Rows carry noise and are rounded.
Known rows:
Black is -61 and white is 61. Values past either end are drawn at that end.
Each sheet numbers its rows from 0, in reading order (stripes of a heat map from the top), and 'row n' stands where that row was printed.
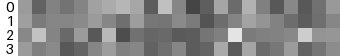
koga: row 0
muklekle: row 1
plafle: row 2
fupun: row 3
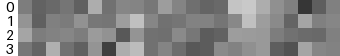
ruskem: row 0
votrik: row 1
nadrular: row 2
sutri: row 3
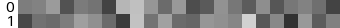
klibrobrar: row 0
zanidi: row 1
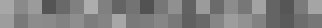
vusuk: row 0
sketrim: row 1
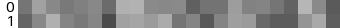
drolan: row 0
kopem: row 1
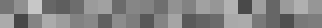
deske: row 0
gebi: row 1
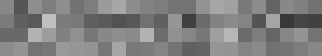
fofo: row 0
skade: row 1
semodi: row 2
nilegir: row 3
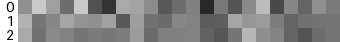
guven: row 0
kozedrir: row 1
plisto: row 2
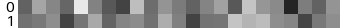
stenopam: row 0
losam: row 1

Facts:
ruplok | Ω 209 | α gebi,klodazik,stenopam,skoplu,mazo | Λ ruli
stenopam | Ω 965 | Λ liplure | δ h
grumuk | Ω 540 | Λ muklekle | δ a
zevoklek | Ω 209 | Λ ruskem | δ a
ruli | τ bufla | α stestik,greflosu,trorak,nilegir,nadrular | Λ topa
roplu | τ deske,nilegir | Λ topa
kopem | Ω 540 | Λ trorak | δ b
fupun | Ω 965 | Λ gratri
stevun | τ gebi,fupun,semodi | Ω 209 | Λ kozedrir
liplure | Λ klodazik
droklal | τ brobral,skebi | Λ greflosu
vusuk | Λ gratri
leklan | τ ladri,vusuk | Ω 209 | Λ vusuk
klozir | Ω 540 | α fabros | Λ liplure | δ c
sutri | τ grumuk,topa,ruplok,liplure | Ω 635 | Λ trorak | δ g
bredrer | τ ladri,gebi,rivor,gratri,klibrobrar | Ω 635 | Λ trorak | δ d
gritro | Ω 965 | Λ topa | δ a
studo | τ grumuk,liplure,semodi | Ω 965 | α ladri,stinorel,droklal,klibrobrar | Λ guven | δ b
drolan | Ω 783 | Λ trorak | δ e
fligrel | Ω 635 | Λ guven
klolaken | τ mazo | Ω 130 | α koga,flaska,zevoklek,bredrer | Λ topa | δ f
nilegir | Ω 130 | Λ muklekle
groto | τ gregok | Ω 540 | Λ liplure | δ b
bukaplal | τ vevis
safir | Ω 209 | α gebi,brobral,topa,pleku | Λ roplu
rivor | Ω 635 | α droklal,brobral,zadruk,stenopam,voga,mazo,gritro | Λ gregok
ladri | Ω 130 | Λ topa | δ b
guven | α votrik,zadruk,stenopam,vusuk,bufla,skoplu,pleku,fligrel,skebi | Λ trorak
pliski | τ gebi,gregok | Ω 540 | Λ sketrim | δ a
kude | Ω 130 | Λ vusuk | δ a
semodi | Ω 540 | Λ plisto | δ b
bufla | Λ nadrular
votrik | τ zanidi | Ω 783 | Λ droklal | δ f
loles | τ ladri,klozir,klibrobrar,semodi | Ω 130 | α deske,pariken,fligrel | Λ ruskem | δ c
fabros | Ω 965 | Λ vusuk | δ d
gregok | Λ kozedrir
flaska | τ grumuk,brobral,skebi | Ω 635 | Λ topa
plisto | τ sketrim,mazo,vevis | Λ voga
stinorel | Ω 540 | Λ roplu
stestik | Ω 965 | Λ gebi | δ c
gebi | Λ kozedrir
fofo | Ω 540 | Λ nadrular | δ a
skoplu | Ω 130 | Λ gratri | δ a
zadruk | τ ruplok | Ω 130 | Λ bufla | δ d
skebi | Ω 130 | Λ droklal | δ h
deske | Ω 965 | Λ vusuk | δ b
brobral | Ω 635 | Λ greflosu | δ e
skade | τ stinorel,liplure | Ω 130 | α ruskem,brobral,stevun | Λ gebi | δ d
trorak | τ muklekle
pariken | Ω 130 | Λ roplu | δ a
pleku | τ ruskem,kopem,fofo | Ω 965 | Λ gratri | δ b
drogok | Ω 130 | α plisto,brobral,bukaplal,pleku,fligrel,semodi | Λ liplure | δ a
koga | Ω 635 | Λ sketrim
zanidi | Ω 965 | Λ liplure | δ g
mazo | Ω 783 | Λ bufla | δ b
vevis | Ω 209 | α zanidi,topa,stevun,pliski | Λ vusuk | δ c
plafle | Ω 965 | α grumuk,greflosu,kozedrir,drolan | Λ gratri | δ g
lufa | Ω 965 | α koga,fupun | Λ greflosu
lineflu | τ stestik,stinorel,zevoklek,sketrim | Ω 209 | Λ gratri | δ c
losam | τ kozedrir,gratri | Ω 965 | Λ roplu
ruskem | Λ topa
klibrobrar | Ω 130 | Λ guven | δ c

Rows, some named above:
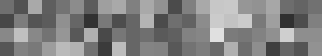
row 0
zevoklek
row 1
safir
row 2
plafle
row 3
liplure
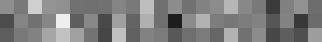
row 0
mazo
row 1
klozir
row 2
liplure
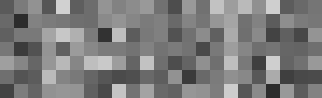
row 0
loles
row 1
pliski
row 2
liplure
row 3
stevun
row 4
lufa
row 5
skade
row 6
zanidi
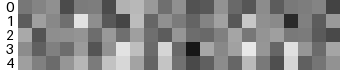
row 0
klibrobrar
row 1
stenopam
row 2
stestik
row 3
klolaken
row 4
lufa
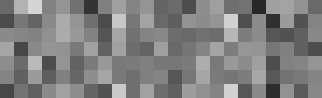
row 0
studo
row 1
zanidi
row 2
klodazik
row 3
stestik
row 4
skoplu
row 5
lineflu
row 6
zanidi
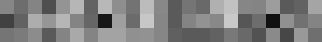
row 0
flaska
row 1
groto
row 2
bredrer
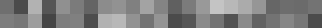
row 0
gritro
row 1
klibrobrar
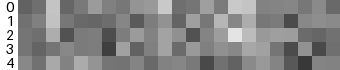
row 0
ladri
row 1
pleku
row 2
pariken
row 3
brobral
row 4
zadruk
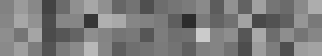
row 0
leklan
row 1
fligrel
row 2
kude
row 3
fabros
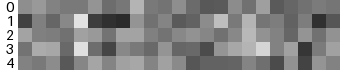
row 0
trorak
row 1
drogok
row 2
skebi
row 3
ruplok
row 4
bredrer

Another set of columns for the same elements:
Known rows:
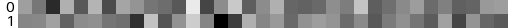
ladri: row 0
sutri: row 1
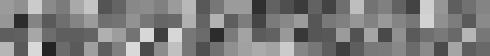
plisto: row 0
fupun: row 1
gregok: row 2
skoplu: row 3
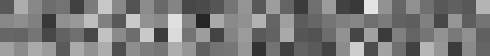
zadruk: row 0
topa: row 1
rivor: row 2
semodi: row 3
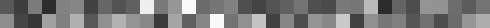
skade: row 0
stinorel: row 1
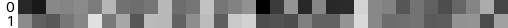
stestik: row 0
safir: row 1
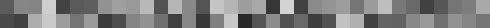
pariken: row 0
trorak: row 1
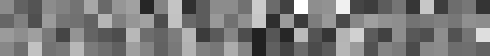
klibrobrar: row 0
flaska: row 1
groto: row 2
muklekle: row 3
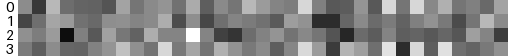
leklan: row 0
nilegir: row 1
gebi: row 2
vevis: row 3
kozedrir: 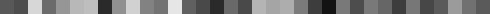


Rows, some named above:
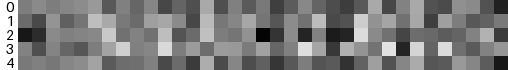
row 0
votrik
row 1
lineflu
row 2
stestik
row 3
vevis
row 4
votrik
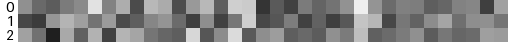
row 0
safir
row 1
trorak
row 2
ladri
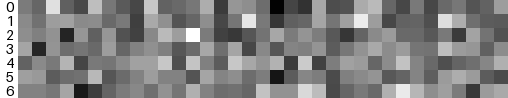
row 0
liplure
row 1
guven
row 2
stevun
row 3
fupun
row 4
pariken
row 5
lufa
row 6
deske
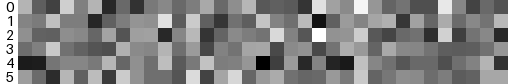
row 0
studo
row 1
pliski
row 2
klibrobrar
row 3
fofo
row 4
stestik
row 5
ladri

